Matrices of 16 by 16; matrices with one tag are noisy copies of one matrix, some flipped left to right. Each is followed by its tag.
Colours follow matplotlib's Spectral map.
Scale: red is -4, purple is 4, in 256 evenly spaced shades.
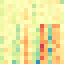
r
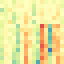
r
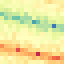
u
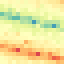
u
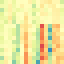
r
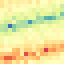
u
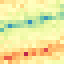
u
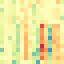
r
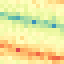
u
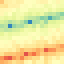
u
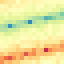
u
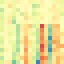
r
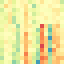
r
